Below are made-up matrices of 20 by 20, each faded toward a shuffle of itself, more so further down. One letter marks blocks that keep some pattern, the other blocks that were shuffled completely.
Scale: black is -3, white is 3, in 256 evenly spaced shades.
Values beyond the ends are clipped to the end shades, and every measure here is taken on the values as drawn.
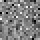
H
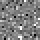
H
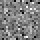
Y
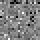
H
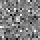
H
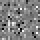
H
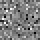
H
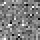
Y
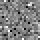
Y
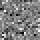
Y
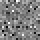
H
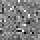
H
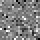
Y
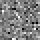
Y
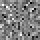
Y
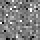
Y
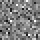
Y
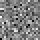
H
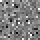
Y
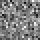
Y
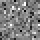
H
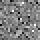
Y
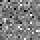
H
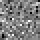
H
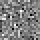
Y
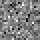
Y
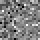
Y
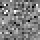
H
